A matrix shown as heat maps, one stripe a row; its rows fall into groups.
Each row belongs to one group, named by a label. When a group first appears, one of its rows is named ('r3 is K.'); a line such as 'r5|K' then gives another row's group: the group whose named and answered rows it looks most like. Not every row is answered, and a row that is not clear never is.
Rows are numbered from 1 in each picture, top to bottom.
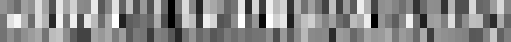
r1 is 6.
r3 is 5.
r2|6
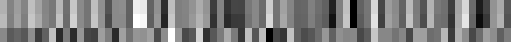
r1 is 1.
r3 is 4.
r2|1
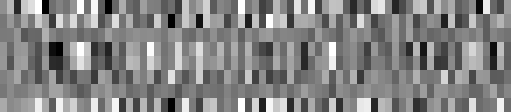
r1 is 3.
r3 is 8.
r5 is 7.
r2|6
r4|7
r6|4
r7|5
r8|6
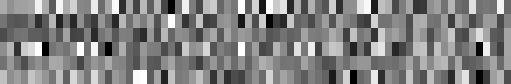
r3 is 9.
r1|6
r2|4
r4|3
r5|5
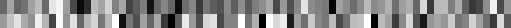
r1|5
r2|6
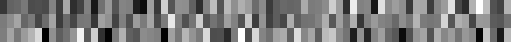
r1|9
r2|4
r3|3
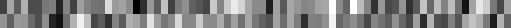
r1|9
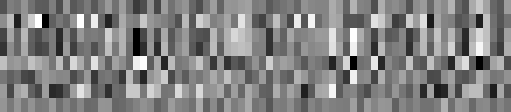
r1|9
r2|3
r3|9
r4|9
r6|9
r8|4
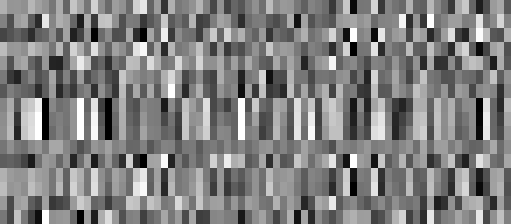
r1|1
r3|9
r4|1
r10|3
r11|5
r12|9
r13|1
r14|1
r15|7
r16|8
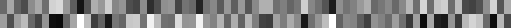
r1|5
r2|7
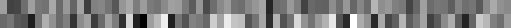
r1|4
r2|9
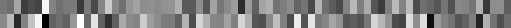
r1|8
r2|3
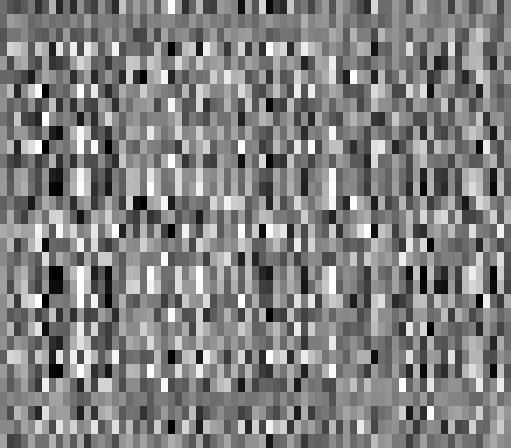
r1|4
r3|9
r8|4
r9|8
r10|7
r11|3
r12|4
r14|7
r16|5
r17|6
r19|8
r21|7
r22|3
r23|4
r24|3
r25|7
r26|6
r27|7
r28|8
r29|5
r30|8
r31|6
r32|4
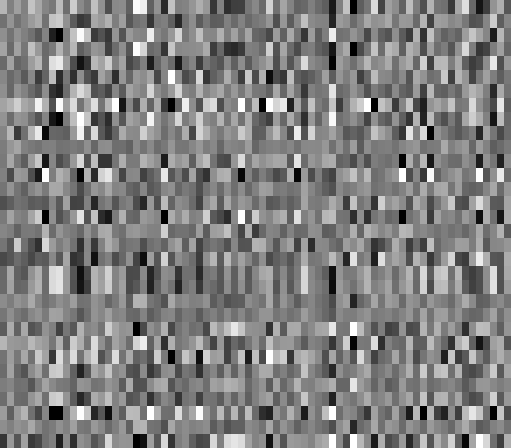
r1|1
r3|7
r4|1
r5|5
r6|4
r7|7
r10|3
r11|4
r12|3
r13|8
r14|5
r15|9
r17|8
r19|9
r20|5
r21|5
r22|1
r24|9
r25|1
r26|6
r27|5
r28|9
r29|5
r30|7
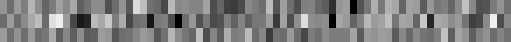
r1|1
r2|5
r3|4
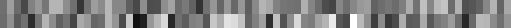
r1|5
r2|9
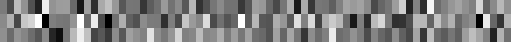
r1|8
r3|7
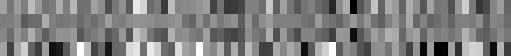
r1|1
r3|1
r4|7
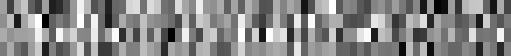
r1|7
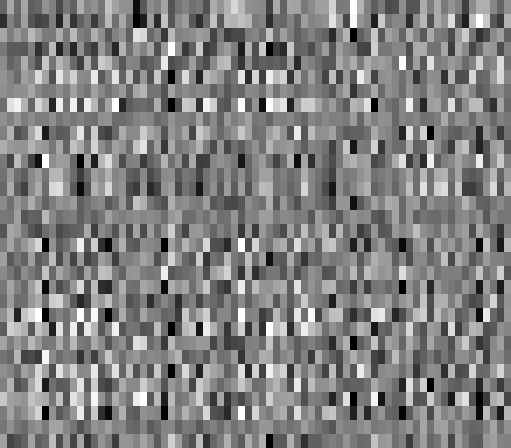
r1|9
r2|9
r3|1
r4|4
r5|8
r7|1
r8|6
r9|4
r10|3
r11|1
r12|8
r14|5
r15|1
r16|8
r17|4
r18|3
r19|4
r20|8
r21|3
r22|5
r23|3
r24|6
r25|1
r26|8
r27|6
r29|1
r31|5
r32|4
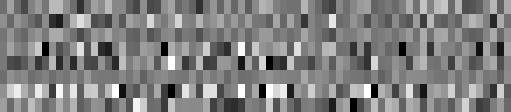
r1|5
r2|7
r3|5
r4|3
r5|4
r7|6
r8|1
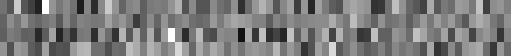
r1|8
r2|9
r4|7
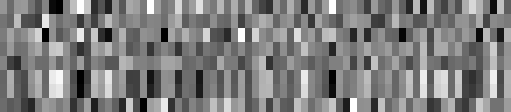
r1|7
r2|8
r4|5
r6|5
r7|5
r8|9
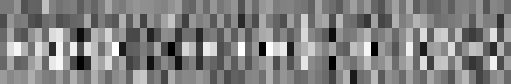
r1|8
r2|4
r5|5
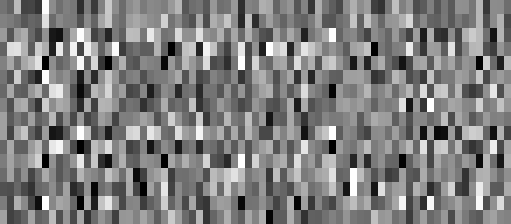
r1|8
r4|6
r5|3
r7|5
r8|8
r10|7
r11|5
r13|9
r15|8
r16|4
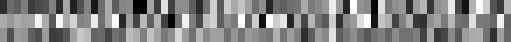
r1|9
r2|6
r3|7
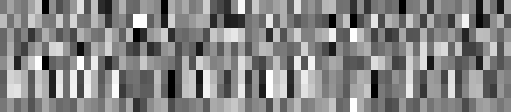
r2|1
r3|9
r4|5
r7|6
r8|9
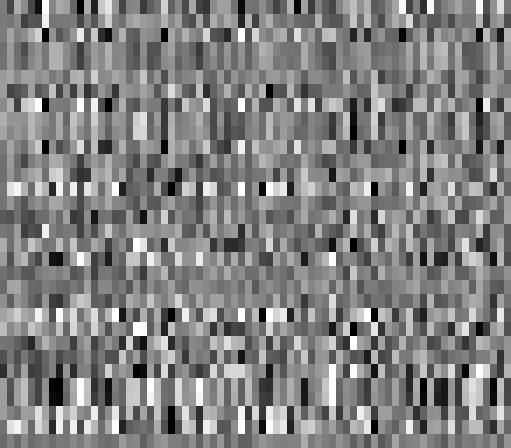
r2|8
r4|5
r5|5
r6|1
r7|4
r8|3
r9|1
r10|1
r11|3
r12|5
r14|6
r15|5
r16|9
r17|8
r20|9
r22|7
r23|6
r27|9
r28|7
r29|7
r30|6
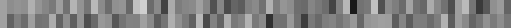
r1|1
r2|4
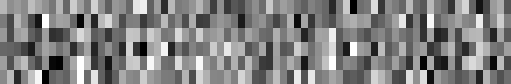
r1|1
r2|8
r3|7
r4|9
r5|7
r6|3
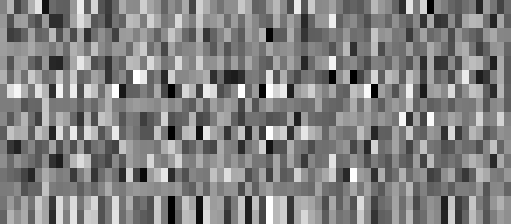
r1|3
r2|7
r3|4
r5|7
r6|1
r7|6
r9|8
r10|6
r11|4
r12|7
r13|9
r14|8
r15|6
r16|6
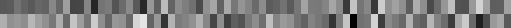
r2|1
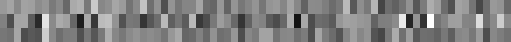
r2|8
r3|8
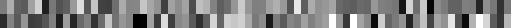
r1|3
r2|9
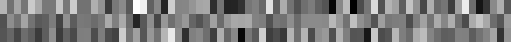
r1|1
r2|9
